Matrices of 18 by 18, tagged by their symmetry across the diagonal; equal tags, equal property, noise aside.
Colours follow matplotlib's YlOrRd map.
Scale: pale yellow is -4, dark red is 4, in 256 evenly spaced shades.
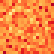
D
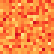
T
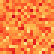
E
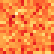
T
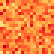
E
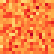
E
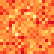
D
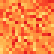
T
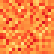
T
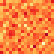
D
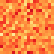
E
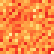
D
